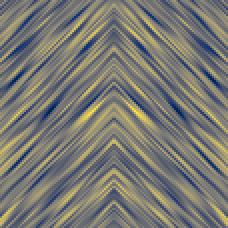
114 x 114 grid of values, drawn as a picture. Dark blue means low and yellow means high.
Mirror symmetry: left to right. Histogram: bell-shaped. Average level on the scale: 50%. Slope: none. Seam: none.
